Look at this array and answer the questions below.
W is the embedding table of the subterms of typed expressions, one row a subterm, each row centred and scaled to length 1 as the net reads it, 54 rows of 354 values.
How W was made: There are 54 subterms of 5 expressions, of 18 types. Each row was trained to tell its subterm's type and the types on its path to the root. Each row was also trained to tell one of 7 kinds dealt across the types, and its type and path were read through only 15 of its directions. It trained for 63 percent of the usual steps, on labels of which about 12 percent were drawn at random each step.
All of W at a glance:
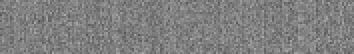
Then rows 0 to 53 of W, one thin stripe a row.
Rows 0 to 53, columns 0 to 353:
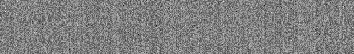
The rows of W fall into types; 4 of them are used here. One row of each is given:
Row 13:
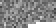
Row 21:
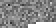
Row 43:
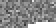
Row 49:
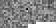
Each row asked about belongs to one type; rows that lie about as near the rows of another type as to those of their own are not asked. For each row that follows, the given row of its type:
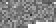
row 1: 49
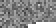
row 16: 21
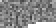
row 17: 43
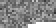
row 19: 43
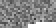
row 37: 43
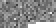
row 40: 13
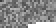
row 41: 13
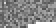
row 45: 13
